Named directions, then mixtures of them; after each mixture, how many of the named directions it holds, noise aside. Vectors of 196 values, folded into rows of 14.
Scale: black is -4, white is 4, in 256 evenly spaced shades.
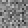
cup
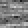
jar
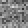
two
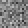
one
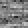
one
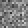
one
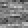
one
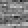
one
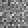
one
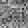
two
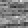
one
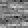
one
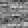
one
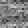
two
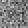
one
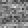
two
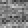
two
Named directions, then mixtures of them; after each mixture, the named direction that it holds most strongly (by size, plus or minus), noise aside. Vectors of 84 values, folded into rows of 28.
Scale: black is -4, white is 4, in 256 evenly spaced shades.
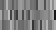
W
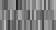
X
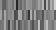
X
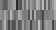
X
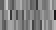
W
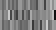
W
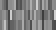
X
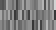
W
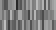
X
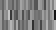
W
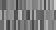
X
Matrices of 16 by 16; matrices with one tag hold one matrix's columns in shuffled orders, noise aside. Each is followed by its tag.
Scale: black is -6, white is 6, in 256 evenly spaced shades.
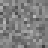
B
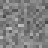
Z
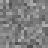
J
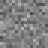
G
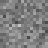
Z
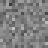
G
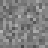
B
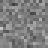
G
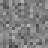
J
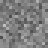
Z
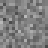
B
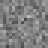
B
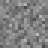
B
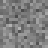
Z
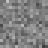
J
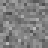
G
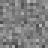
J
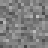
B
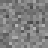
Z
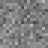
Z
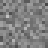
G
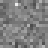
J
